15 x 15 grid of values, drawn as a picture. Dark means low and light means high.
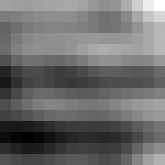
Ninth with the highest average: top right. Slope: up to the top right. Histogram: bell-shaped. Ninth with the lowest average: bottom left. Stripes: horizontal, repeating 3 times.
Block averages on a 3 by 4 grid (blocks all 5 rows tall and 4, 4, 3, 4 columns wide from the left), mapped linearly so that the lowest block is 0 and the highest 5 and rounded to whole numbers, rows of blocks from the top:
3445
1223
0113
